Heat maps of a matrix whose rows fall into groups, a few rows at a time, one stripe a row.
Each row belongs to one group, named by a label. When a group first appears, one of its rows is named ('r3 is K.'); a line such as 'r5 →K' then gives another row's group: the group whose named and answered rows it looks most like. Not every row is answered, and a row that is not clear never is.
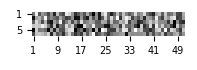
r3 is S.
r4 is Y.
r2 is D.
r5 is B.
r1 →B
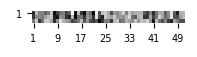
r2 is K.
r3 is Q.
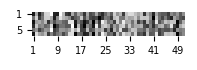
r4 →K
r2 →Q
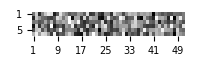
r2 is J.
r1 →Q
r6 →Y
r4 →B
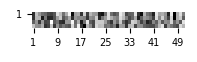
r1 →J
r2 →J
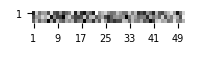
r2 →Y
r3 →B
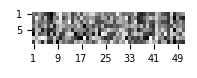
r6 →B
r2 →S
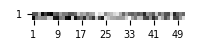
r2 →K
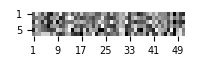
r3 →S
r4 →B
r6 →Y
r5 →J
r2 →B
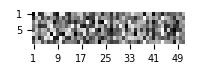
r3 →K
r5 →Y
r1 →Q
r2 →S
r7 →Q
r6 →Y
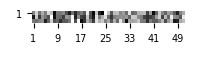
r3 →K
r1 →K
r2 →B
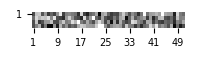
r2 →Y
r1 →S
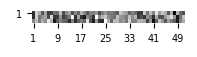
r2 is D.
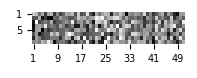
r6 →B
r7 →J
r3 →B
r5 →J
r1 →K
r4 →D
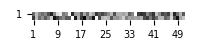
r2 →K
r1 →J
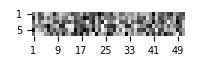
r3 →D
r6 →Y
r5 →D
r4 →B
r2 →D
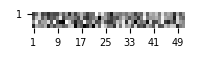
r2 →S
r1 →S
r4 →D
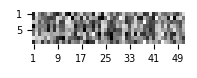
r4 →B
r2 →J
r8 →S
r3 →B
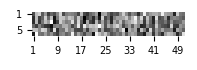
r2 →Q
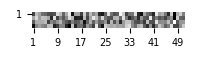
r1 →J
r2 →Y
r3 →D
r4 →K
